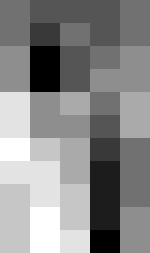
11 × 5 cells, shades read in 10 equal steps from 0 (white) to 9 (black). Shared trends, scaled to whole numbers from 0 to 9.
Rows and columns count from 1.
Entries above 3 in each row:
5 5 5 5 2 3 2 2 2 2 2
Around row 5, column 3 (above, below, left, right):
6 4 4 5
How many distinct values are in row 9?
4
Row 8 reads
1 1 3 8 5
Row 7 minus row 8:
-1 1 0 -1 0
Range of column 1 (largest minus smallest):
5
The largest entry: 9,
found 3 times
